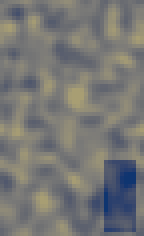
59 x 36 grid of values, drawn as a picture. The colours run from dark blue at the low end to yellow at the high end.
The bottom right is the ninth with the lowest average. Overall the values sit about 50% of the way up the scale. The values are skewed, with a long tail toward low values. The halves do not mirror each other. In the bottom right lies a patch that is lower than the rest.
